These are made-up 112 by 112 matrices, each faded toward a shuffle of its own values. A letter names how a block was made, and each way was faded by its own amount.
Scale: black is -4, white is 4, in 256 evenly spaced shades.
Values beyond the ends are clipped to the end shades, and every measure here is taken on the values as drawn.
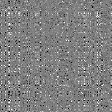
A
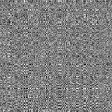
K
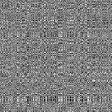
K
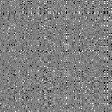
A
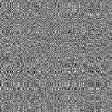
K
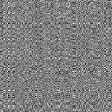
K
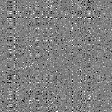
A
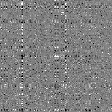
A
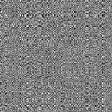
K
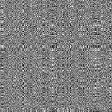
K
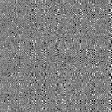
A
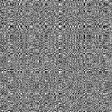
K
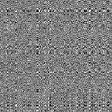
K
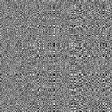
K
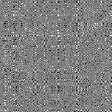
A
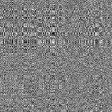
K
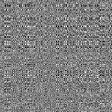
K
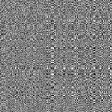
K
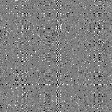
A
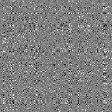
A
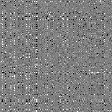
A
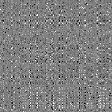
A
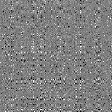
A
